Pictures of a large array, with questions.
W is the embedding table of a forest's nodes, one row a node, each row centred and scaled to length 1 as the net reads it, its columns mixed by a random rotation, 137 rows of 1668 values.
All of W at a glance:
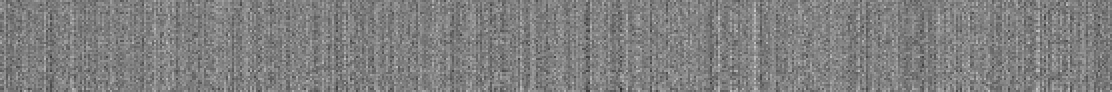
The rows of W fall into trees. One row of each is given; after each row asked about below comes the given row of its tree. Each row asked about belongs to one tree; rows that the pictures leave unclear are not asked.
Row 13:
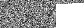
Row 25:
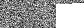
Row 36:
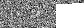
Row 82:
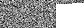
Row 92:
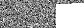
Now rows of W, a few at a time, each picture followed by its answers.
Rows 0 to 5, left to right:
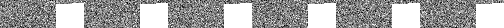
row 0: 13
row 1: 82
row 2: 82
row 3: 13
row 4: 92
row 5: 36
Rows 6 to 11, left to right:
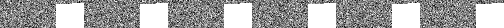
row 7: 92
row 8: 92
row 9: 25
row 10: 36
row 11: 82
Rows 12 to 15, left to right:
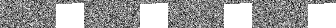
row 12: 92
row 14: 92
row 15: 92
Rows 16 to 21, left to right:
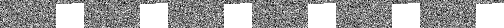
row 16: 92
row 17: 36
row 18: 82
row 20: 82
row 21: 92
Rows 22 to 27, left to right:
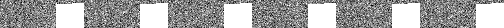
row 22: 36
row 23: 36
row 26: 36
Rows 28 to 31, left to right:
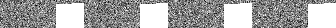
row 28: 36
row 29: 36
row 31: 13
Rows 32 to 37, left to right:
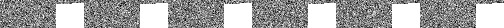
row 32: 92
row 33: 36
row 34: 36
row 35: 92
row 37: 25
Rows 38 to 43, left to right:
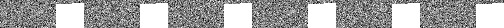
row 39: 25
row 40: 13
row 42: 25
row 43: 82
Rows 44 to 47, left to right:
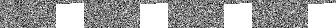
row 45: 36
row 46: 36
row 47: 36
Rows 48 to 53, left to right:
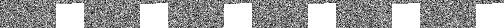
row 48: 25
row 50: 13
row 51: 25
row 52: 25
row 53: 92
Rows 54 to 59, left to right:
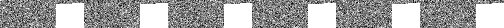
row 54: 92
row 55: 36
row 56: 13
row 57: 36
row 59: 92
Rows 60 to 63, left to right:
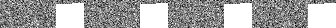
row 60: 92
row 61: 82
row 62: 82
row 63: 92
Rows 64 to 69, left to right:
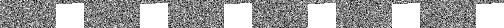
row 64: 92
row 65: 92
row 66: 82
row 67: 13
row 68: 36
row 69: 92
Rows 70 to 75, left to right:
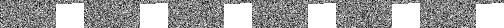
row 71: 36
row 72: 92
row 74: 13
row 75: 36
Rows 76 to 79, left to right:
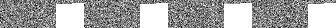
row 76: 36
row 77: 82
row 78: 25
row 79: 13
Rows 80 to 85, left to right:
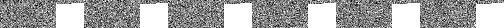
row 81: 92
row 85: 36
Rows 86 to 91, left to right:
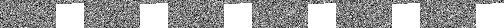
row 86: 36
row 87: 13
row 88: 13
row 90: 36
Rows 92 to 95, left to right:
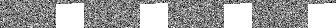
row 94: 82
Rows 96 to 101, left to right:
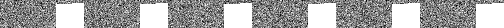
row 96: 36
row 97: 36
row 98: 82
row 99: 13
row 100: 13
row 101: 36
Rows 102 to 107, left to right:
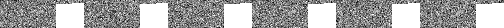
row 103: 13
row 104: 82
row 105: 36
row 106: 36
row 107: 36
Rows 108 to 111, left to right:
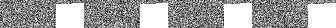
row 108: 92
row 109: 92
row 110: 13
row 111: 13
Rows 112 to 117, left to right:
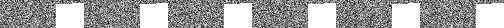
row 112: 92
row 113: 82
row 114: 92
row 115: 25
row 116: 25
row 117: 92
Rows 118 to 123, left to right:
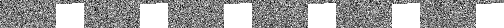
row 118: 92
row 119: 92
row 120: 82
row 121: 25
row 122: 36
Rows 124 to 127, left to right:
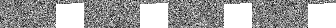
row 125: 13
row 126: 92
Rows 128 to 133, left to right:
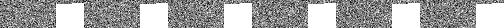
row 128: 82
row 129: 82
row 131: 36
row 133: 36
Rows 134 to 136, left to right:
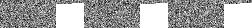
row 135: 36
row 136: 36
